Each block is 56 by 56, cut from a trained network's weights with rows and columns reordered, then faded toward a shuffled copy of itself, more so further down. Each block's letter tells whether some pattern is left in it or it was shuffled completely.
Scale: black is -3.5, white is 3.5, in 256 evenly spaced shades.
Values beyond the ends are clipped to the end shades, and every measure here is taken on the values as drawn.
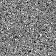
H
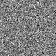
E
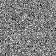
E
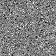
E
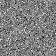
H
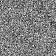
H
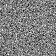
H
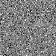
E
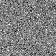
E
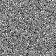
E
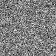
E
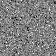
H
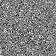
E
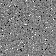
H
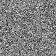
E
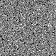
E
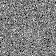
H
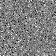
H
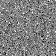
E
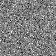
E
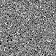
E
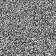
H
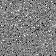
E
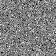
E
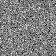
H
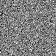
H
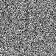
H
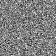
H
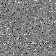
E
